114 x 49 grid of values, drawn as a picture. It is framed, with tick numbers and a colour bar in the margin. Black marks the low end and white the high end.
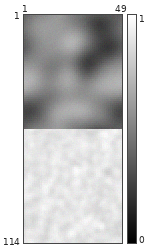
It is made of 2 by 1 panels. Panel 1,1: middling, smooth, strong in contrast. Panel 2,1: very high, blotchy, faint in contrast.
